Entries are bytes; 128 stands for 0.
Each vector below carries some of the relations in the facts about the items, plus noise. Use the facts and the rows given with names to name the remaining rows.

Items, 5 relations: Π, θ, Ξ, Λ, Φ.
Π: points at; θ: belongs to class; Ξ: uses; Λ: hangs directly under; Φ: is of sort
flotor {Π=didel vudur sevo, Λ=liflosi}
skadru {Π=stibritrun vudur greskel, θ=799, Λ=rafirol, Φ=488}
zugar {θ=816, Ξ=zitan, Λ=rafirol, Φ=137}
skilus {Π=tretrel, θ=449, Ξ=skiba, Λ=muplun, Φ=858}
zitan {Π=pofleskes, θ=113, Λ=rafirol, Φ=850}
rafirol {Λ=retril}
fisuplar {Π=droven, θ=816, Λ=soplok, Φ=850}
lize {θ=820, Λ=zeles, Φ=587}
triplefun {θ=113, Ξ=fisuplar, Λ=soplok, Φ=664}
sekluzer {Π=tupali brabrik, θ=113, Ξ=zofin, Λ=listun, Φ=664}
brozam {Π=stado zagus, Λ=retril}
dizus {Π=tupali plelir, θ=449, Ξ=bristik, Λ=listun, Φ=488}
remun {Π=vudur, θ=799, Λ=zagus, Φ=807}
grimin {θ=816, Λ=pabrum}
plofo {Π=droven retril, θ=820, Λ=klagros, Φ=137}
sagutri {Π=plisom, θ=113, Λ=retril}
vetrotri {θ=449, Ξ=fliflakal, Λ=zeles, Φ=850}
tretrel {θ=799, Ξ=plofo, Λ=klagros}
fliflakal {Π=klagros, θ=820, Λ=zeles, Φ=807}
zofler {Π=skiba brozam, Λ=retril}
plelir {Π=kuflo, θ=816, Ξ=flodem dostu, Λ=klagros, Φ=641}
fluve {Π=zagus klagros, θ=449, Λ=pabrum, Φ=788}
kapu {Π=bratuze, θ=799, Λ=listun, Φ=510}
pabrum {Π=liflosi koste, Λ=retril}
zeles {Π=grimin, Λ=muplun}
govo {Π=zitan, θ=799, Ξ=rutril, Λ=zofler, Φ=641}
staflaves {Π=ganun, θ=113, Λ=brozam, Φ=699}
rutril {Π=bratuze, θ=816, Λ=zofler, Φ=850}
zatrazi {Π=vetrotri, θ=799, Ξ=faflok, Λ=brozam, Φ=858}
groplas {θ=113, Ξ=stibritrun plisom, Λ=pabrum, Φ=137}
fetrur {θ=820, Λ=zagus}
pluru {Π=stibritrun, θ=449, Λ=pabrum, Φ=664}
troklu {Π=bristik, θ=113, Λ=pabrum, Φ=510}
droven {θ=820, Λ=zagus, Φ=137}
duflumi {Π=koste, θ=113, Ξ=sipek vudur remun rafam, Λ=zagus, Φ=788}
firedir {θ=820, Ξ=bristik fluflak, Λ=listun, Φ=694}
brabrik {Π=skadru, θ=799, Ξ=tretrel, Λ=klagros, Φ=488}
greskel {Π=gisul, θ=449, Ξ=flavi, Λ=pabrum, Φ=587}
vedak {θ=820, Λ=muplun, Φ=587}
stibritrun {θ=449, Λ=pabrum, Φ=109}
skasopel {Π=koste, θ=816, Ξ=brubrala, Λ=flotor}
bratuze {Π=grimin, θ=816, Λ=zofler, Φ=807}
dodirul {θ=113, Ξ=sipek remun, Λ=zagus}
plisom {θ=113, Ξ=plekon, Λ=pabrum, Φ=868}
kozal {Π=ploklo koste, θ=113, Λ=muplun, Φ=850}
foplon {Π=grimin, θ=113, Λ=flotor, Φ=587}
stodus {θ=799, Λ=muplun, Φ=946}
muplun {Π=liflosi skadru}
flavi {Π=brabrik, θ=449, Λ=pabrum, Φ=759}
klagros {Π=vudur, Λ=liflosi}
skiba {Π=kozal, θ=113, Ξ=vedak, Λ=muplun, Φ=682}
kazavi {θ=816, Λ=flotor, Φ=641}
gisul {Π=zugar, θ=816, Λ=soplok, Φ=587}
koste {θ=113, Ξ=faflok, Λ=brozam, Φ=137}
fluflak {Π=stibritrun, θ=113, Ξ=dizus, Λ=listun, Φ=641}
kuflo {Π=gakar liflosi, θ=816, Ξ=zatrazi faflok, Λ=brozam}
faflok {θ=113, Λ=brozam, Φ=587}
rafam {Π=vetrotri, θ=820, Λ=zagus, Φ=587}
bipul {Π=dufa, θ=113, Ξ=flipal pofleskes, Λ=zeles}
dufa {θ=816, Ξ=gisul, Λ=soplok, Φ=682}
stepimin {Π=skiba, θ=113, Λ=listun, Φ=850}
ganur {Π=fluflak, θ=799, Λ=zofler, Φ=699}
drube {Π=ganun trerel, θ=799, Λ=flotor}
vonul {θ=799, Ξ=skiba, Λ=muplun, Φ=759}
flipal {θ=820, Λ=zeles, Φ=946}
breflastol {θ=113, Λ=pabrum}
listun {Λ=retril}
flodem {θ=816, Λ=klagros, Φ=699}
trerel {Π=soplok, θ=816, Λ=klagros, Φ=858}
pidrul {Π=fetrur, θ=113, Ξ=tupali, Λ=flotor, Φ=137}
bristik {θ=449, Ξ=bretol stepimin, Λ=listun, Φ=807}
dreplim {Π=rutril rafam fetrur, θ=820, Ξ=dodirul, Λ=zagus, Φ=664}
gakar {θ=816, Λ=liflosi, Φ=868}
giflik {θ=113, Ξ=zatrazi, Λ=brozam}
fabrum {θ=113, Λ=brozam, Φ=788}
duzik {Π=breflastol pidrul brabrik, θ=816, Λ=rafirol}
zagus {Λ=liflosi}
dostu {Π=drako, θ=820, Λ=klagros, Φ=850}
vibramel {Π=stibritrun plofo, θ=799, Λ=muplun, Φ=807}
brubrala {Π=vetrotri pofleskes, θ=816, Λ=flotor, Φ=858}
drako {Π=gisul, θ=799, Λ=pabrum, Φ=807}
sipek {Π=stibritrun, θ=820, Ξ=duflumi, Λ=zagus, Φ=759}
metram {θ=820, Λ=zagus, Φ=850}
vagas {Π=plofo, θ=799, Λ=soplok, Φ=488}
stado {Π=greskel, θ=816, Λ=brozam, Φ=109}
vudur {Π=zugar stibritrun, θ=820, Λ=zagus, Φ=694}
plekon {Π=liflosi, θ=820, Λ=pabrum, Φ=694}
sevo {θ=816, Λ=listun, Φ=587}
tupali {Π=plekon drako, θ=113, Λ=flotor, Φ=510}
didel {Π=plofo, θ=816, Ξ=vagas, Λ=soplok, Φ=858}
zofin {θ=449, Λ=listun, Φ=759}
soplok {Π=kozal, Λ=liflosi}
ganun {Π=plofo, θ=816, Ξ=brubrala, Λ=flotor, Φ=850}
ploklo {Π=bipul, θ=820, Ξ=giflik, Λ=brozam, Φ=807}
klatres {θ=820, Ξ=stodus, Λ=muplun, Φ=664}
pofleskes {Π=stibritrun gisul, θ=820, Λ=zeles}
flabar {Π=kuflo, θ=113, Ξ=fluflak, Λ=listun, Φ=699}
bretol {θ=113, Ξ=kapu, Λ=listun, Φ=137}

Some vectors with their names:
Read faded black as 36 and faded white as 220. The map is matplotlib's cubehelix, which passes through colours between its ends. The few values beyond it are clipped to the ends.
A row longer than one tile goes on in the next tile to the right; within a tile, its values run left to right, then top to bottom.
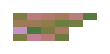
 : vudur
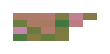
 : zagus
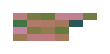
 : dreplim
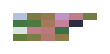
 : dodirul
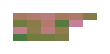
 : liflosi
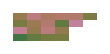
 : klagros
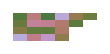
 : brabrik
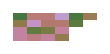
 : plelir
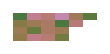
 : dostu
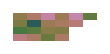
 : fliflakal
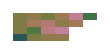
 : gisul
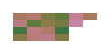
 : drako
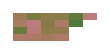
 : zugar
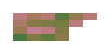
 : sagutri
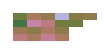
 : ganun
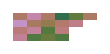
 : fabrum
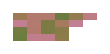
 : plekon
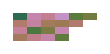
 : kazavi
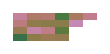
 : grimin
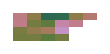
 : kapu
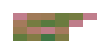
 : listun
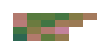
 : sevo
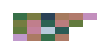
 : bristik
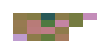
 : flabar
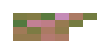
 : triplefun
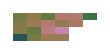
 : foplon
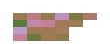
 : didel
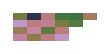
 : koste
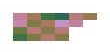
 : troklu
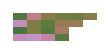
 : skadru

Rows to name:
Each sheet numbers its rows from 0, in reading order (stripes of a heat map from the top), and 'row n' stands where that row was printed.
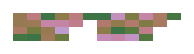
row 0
tupali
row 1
vagas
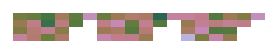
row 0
bretol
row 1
govo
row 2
plisom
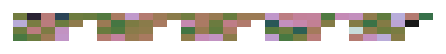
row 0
faflok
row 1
kozal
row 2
flavi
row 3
skilus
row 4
sipek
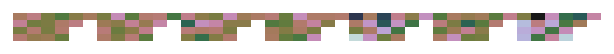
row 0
ganur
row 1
flodem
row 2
tretrel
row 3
bipul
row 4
dizus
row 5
stepimin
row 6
zatrazi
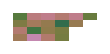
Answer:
metram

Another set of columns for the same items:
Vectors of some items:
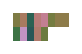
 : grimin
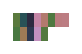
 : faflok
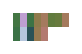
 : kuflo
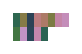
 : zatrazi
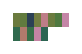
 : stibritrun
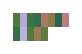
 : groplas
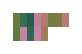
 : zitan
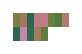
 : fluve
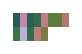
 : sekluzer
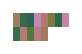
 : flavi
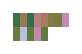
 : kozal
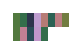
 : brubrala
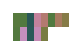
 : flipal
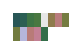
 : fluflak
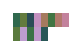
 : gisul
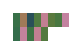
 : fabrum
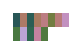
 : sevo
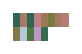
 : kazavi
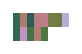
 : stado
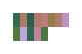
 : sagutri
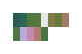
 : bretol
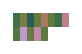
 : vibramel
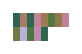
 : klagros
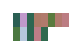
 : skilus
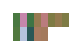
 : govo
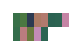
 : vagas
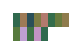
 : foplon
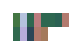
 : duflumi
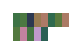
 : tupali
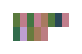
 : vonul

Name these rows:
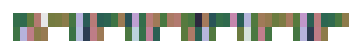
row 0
bristik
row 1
dreplim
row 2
didel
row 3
remun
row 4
plelir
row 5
dodirul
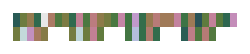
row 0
flabar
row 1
ganun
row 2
greskel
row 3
skadru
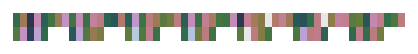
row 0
rafam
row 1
brabrik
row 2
triplefun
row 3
dufa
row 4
firedir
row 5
kapu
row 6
skiba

